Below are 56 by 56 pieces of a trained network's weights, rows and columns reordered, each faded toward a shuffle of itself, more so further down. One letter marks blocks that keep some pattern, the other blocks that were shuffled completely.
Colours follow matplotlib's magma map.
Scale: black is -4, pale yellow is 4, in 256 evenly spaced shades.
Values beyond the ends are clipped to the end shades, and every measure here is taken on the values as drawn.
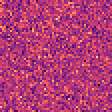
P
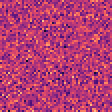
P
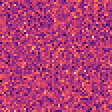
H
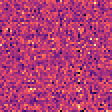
P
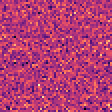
P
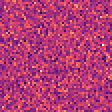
H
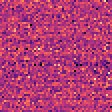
P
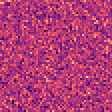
H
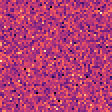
H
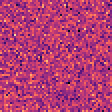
P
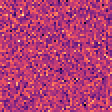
H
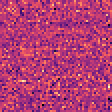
P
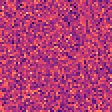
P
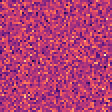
H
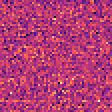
P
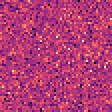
H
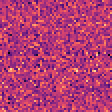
P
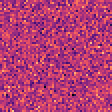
H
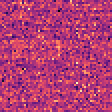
P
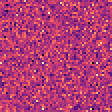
P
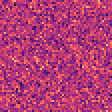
H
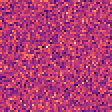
H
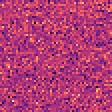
P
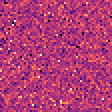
H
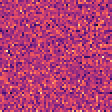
P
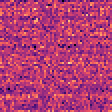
P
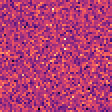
H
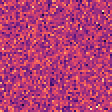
H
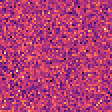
H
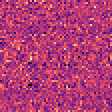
P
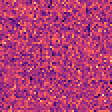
P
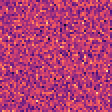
P
